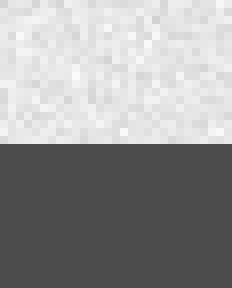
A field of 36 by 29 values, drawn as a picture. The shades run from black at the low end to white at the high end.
The table splits into 2 rows of 1 panel. Panel 1,1: very high, fine-grained, faint in contrast. Panel 2,1: low, flat.
